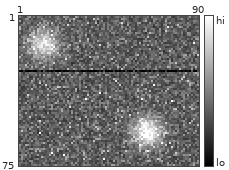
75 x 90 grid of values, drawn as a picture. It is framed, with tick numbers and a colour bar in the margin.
The halves do not mirror each other. The values are skewed, with a long tail toward high values. There are two bumps. There is no overall slope. Row 28 differs from the rows beside it.
